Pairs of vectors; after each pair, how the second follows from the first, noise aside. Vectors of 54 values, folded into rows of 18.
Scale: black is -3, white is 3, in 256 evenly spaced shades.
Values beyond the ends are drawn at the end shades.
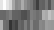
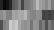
negated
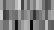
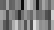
reversed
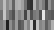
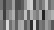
negated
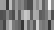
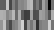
negated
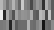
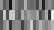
reversed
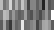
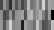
negated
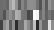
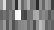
reversed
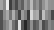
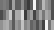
reversed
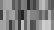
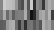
reversed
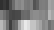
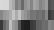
negated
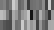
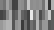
negated
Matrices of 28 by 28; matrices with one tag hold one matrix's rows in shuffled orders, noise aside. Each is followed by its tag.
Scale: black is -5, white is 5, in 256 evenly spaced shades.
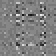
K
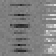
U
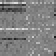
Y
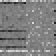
Y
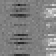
U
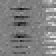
U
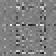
K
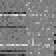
Y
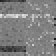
Y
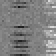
U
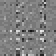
K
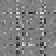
K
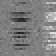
U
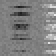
U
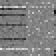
Y
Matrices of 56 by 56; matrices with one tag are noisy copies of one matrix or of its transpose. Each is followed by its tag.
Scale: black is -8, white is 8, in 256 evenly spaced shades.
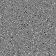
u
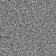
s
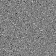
s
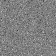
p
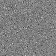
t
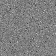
t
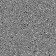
u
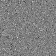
s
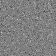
s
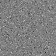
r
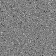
s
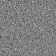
s
